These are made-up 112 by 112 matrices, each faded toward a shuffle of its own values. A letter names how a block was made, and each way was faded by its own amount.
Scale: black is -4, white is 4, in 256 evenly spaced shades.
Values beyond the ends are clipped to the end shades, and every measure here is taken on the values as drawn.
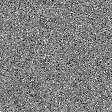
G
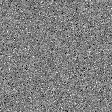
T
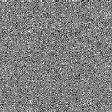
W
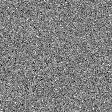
G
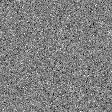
G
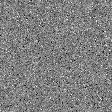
T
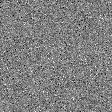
T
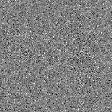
W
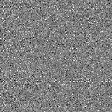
W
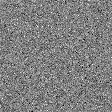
G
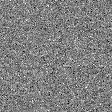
G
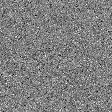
G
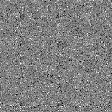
W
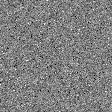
G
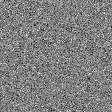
G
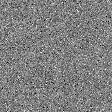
T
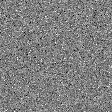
T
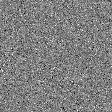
T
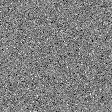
T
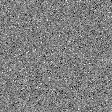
T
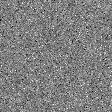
T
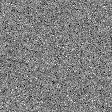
G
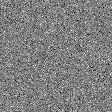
T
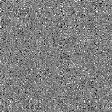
W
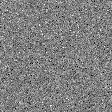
T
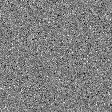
G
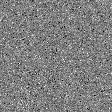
T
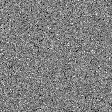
G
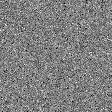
G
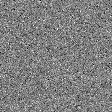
G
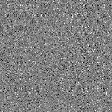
W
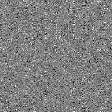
W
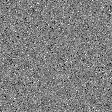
T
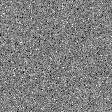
T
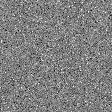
T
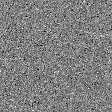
T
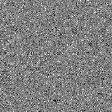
W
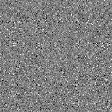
W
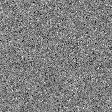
G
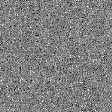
W
